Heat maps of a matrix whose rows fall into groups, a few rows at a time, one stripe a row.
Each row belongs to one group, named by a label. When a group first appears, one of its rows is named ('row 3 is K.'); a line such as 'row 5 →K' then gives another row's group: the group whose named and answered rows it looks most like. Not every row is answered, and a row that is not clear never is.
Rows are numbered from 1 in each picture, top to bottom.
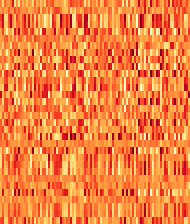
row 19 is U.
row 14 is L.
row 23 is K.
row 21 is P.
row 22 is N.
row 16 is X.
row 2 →K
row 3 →U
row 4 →U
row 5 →N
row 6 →X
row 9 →L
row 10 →N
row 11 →P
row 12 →X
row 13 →X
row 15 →P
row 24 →K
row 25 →K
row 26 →X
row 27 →K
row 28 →N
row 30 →K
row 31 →K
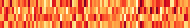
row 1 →U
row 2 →P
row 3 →X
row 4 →U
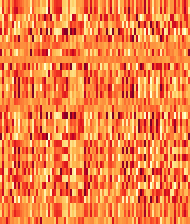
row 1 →K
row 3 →X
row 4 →P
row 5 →L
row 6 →N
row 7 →K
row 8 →L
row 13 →N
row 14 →N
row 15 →K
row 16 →P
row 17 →L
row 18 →P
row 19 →P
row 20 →L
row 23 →K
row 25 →U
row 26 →K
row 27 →N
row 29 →P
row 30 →K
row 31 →K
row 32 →P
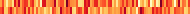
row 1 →N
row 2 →U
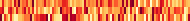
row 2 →U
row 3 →L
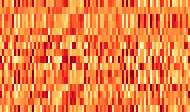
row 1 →N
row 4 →P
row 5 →L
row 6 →K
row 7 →X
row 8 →N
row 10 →U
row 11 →N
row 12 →N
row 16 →N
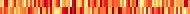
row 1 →X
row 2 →L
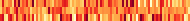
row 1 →N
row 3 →U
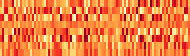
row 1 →P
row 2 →X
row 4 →P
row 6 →U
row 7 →K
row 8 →K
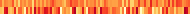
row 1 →P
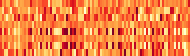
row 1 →L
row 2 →X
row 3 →N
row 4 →P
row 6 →P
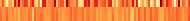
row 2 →P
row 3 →P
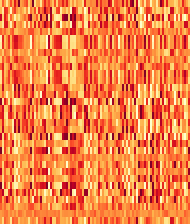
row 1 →N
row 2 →X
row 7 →K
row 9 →K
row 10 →U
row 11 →K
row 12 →K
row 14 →N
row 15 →L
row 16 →U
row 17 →U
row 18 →N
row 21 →P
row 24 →P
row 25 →L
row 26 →P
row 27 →L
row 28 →U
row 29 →P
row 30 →L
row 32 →X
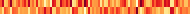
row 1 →U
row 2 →X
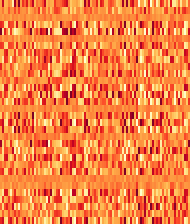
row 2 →K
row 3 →X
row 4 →U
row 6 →P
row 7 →U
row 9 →X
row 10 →L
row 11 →L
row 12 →K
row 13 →X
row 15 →N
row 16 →X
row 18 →U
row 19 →N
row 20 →X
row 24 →L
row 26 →X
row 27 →X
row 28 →X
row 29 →K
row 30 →P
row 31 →K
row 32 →U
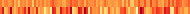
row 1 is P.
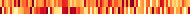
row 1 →N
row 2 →L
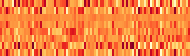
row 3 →X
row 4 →P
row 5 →L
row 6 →P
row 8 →P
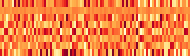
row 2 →X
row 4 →U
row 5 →X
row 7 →X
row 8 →L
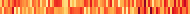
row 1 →K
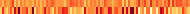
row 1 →P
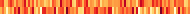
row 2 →N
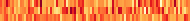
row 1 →P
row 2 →L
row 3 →X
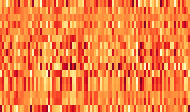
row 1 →N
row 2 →K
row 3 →P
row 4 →K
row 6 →L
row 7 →U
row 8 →P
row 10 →L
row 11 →K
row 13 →U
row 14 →K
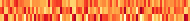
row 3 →X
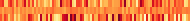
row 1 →U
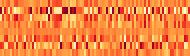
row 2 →L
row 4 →K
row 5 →X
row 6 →X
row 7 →U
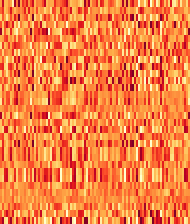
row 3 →N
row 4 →P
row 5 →L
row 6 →X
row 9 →N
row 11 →N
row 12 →L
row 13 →N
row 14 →K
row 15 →K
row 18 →K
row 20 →U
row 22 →U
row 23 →U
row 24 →L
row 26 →X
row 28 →X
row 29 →P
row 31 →P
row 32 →U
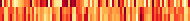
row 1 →L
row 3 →U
